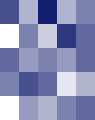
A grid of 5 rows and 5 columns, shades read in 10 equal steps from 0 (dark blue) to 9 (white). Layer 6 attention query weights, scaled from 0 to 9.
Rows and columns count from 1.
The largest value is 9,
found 2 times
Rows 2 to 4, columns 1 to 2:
9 4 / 3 5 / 4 2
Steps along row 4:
down up up down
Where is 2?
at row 1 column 1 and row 4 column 2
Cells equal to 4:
5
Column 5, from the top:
4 3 3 6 3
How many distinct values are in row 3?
3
